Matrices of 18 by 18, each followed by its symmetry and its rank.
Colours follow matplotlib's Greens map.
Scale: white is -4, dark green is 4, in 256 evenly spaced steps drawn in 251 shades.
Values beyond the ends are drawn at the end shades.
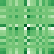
symmetric, rank one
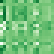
neither, rank two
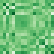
symmetric, rank three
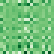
neither, rank two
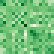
symmetric, rank three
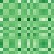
symmetric, rank one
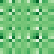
symmetric, rank one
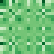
symmetric, rank two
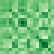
symmetric, rank three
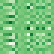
neither, rank two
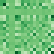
symmetric, rank three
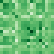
symmetric, rank three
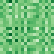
neither, rank two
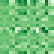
neither, rank two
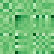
symmetric, rank two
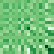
symmetric, rank two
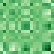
symmetric, rank two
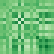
symmetric, rank two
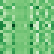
neither, rank two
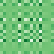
symmetric, rank one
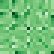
symmetric, rank three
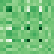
symmetric, rank two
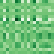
neither, rank two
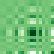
symmetric, rank one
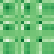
symmetric, rank one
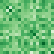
symmetric, rank three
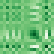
symmetric, rank two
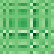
symmetric, rank one
